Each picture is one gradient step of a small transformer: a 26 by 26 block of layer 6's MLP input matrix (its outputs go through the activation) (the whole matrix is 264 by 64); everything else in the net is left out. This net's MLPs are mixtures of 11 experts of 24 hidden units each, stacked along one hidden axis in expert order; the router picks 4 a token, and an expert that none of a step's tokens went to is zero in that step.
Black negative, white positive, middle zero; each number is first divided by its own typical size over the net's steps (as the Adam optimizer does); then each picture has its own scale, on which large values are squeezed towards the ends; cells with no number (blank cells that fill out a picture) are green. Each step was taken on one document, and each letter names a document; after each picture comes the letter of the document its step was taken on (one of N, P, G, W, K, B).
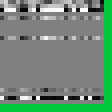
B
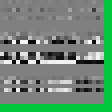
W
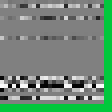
B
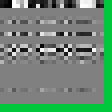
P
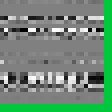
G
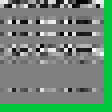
P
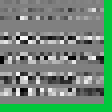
W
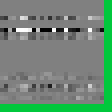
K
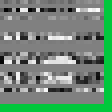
W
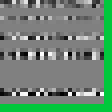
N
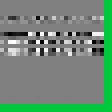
N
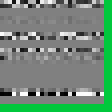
P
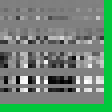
W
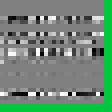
N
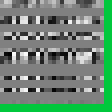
P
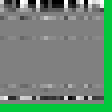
B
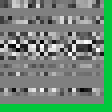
N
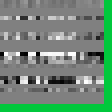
W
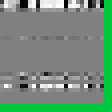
B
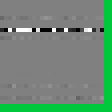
K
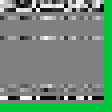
B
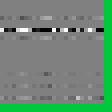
K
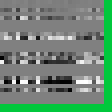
W
